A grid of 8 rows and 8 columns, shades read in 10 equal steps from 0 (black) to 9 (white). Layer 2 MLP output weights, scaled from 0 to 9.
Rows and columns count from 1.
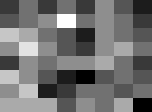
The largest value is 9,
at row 2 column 4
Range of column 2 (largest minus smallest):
4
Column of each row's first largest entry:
6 4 1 2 6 1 2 1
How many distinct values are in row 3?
6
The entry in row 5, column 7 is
4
